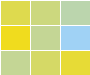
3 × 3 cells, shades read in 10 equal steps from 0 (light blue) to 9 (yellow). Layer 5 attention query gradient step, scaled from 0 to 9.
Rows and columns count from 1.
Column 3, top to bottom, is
3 0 8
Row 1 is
7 5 3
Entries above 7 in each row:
0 1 1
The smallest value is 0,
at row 2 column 3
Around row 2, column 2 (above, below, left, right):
5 6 9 0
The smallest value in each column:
4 4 0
